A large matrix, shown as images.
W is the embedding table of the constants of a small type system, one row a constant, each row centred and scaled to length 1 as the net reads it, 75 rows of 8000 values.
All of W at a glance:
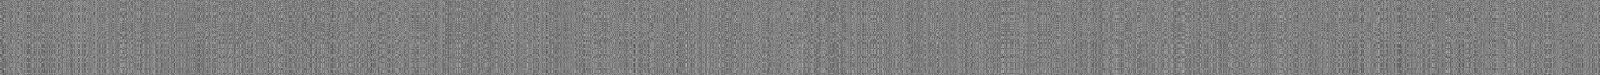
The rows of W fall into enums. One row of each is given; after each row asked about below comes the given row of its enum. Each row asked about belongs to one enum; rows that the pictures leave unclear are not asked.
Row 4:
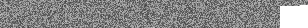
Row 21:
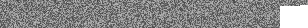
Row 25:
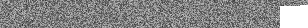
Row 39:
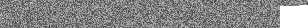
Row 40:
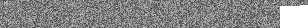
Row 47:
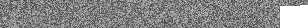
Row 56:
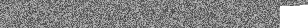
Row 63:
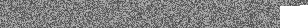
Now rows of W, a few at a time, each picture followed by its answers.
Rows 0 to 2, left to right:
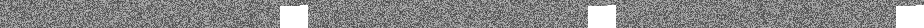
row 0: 63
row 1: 39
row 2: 4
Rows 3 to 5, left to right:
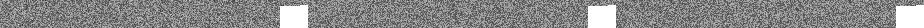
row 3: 25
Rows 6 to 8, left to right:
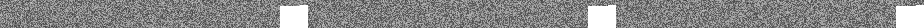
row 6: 39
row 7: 21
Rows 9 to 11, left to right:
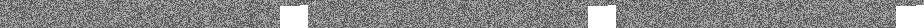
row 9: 63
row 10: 40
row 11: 21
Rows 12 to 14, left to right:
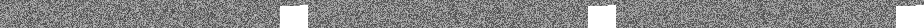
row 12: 56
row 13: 4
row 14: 4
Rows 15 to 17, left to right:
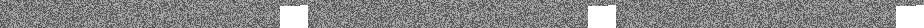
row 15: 21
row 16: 21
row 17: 21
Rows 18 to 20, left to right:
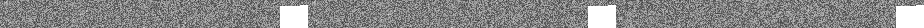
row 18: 40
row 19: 40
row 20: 47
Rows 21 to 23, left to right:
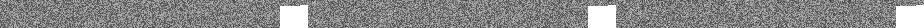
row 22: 40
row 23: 25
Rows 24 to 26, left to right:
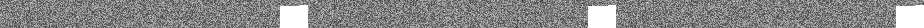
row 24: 39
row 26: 39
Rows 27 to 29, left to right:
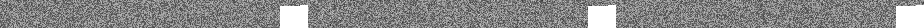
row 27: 21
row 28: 25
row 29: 4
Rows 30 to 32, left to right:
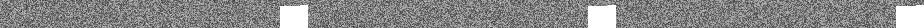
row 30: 25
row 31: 39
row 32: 63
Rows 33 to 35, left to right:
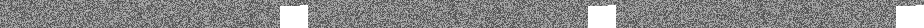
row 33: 63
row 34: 4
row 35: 4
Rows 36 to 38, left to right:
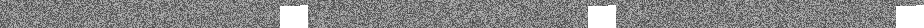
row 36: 21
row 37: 47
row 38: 25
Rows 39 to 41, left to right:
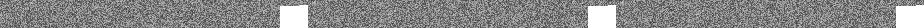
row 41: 40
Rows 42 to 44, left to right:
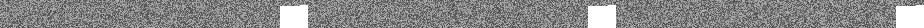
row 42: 4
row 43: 4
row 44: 63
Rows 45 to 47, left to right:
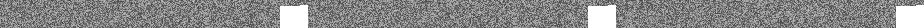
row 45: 63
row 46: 63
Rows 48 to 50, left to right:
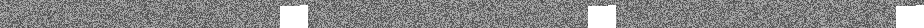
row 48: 4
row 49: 21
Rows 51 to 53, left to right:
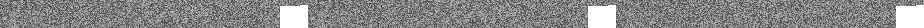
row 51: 47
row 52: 47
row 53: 21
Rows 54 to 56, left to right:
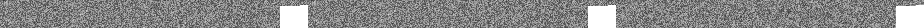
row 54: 40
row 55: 40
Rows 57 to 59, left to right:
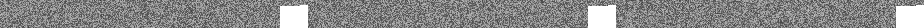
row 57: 4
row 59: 47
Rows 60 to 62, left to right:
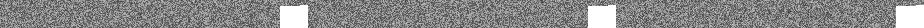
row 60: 63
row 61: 21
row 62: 56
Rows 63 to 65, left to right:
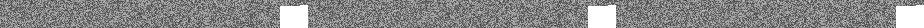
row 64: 63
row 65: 63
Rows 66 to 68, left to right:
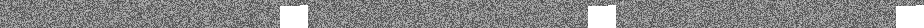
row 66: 63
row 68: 40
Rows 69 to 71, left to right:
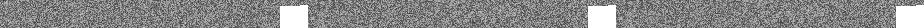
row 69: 40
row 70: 47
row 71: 47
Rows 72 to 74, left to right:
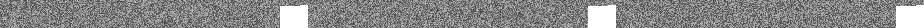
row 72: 47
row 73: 56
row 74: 21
